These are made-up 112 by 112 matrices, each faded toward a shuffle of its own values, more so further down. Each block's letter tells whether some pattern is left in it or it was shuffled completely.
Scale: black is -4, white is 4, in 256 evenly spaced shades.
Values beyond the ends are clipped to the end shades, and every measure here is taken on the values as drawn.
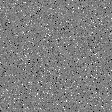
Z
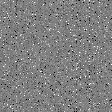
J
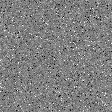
Z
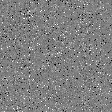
J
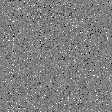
J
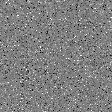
J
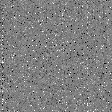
J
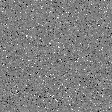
Z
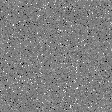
Z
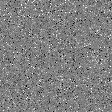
J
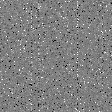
J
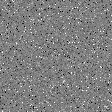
Z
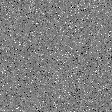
Z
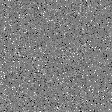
J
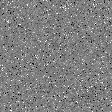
Z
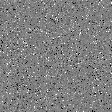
J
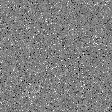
J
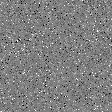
Z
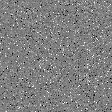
J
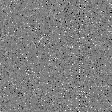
J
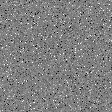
Z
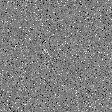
J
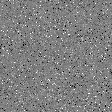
Z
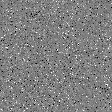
J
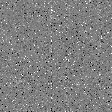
J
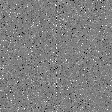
J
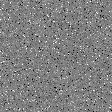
Z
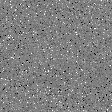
Z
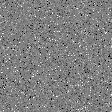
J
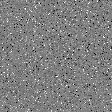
J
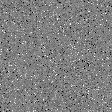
J
